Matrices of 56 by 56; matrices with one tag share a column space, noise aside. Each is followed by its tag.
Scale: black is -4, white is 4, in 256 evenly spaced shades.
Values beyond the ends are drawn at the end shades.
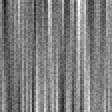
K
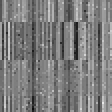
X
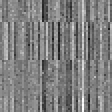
X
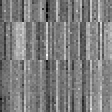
X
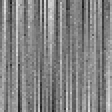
K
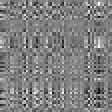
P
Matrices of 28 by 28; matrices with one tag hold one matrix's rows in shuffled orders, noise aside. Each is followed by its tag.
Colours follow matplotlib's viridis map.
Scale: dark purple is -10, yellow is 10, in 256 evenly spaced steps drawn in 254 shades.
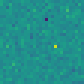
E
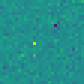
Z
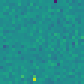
Z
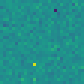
Z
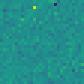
Z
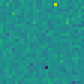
E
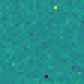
E
